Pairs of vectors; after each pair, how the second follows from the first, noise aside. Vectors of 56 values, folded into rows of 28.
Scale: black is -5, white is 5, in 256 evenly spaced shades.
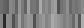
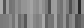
reversed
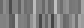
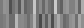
copied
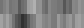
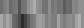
copied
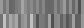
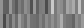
reversed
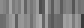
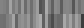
copied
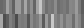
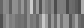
reversed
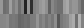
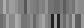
reversed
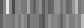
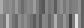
reversed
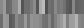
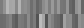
reversed
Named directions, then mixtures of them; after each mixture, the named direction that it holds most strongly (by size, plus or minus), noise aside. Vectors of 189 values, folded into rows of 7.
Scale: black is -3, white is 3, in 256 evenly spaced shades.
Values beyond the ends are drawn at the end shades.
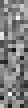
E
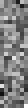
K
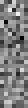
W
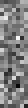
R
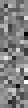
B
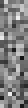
E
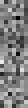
W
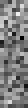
W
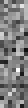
E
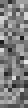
R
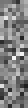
E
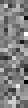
B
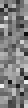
B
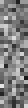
K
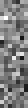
K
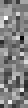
R
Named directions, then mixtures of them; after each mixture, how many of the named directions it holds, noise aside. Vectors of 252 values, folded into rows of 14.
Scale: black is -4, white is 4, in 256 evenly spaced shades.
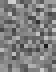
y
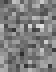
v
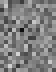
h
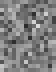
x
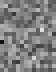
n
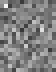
two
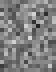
one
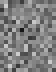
one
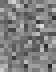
three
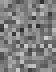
three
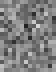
one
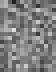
three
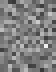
one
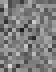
one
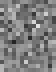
one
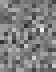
three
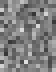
two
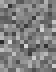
three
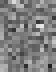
three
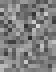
one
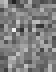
three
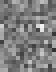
two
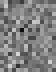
one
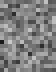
two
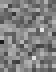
one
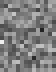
one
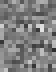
two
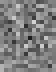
three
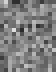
two
